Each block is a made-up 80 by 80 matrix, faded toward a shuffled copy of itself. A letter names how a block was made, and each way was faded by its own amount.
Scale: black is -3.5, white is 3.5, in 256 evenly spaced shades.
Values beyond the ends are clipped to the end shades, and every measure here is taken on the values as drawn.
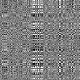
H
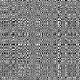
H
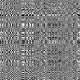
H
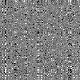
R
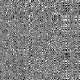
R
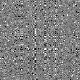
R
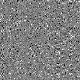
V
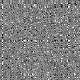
R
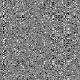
R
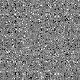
V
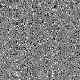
V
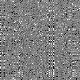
R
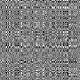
H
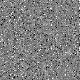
V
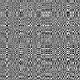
H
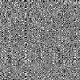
R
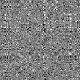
R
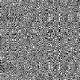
R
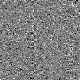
V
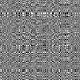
H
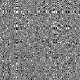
R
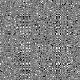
R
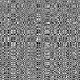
H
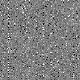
V
